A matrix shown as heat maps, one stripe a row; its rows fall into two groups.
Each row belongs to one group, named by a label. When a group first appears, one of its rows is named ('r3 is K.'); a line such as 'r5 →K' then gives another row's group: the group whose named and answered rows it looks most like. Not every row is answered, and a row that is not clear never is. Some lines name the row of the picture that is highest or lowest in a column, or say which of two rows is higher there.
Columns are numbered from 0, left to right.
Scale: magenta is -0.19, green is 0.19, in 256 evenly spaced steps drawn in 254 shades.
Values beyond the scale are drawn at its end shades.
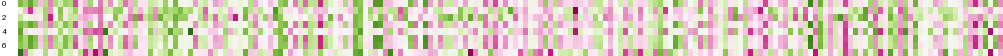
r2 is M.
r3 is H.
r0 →H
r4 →M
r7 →M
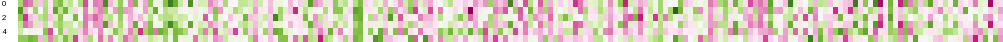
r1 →H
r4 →M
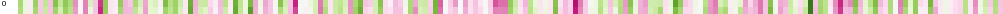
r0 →H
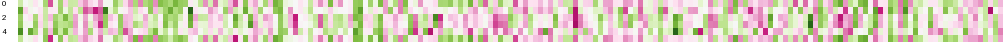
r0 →M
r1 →M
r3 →H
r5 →M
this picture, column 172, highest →4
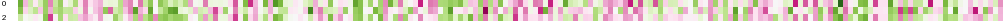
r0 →M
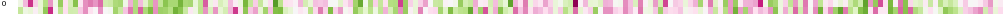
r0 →M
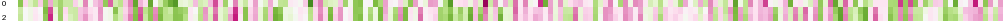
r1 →M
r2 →M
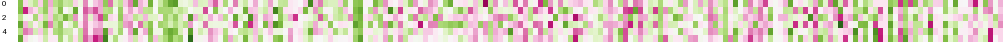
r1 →M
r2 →H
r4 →H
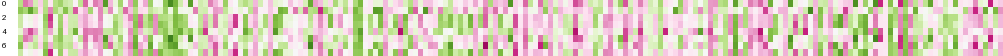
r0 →H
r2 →M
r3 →M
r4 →M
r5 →H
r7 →M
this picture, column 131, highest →1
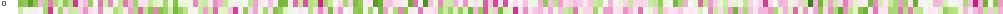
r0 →H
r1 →M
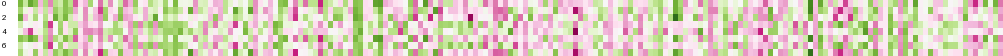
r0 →H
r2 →H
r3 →M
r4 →M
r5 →H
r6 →M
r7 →H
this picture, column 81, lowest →4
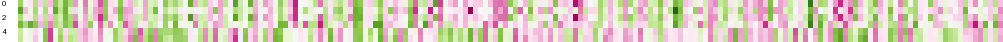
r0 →H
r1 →H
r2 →H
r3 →H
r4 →M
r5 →M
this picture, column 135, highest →1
